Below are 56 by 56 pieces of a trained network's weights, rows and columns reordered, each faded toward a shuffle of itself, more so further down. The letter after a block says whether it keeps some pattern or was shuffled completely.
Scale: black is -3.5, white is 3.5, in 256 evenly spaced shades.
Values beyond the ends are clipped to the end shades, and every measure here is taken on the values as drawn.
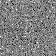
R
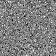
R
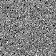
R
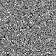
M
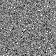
R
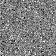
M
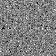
M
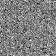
M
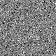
R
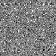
M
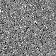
R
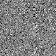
M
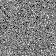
R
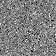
R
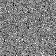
M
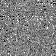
M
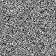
M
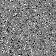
R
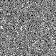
M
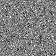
R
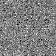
M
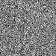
M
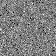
R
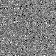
M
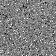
R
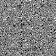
M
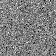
R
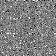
M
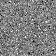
R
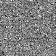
M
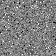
R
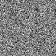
M
